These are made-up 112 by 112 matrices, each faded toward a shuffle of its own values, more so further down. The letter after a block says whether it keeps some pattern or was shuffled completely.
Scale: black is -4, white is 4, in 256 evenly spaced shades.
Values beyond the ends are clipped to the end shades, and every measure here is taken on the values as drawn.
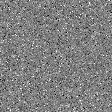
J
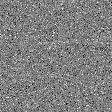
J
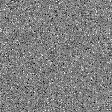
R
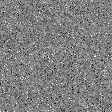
J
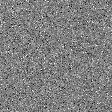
J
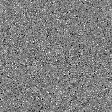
R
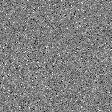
R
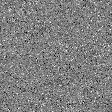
J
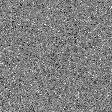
J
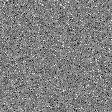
J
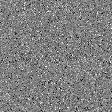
R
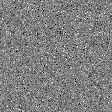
R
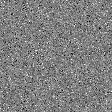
J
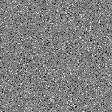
R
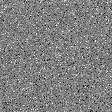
J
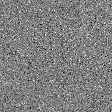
J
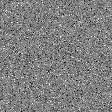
J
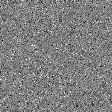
R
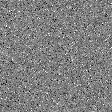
J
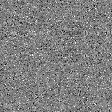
R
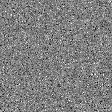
R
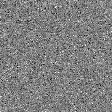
R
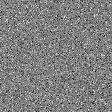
R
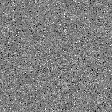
R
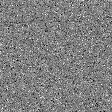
J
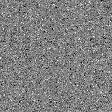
R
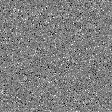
R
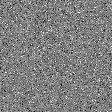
J
